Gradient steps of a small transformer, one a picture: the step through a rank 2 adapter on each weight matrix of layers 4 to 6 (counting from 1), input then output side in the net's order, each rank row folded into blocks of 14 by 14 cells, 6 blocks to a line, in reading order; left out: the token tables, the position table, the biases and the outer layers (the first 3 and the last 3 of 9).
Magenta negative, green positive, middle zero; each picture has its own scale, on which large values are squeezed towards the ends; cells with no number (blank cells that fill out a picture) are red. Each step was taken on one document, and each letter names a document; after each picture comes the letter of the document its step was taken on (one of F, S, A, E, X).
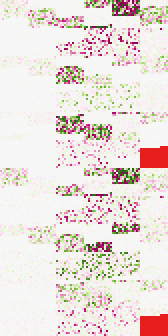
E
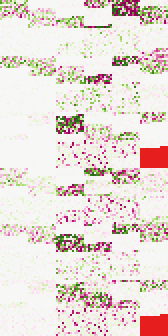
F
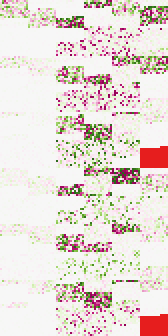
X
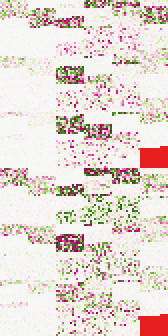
E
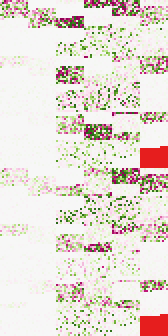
X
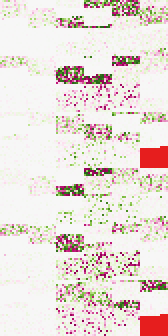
E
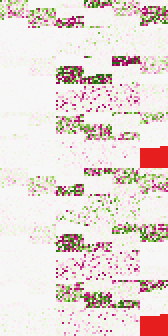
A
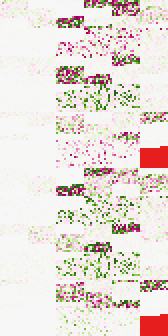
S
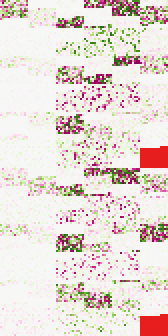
A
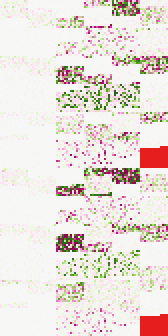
S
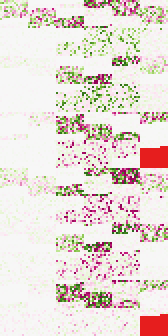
F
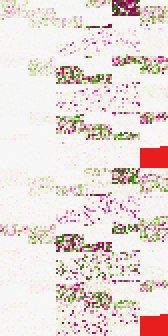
F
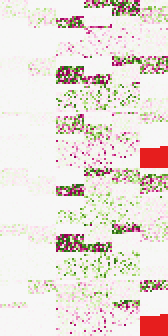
S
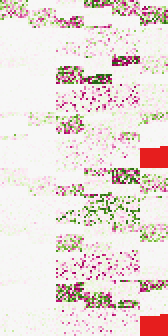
A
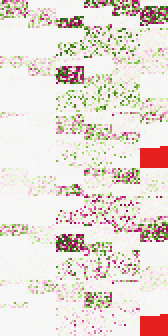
X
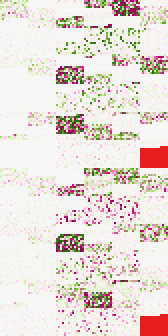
F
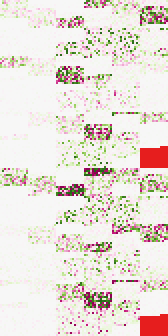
E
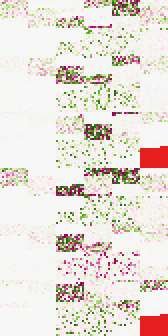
S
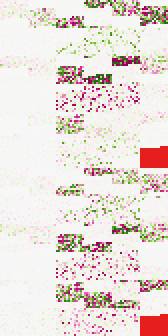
A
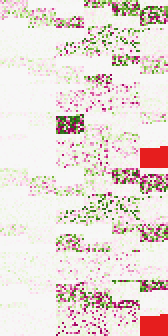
F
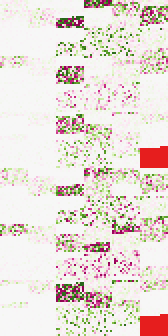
X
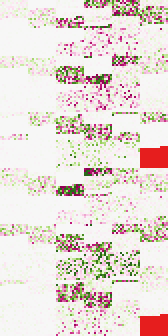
E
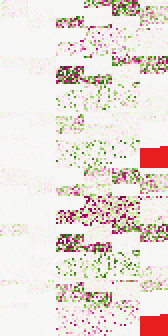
X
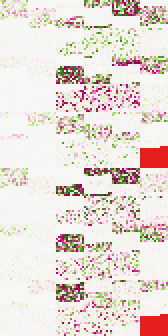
A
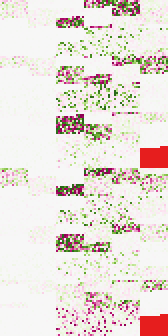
S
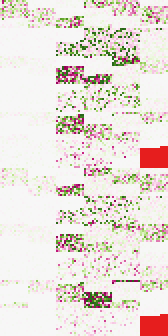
X
